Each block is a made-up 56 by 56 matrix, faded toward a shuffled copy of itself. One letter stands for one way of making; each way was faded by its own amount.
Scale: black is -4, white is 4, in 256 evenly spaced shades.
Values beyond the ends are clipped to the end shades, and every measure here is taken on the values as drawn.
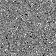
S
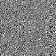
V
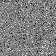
S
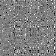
V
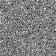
S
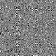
V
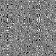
V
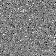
S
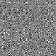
V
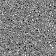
S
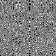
V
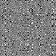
V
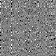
V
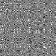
V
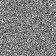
S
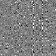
V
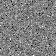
S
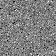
S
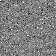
S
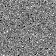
S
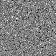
S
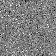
S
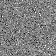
S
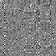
V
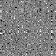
V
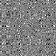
V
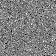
S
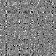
V
